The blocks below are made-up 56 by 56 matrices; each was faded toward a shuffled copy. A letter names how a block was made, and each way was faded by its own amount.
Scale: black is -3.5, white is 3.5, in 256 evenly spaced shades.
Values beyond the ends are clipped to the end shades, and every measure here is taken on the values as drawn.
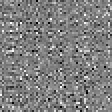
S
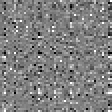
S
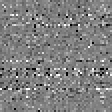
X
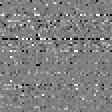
X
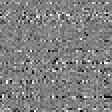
X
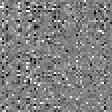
S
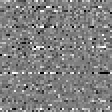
X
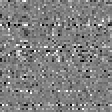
X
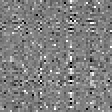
S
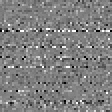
X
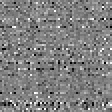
X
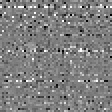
X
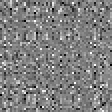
S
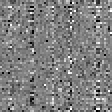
S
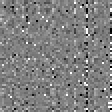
S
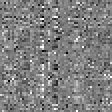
S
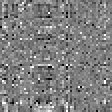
S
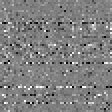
X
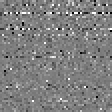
X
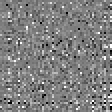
S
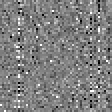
S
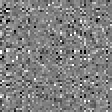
S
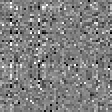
S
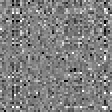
S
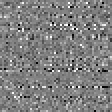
X
